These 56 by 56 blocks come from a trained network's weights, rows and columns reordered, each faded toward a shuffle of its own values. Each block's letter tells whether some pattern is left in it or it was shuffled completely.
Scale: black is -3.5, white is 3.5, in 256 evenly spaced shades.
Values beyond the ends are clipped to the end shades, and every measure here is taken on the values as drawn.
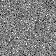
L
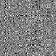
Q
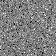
L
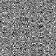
Q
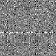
Q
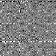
Q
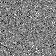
L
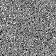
L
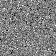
L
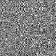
Q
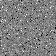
L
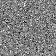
L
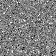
L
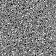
L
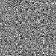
Q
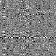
Q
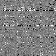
Q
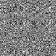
Q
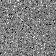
L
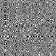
Q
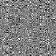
Q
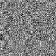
Q
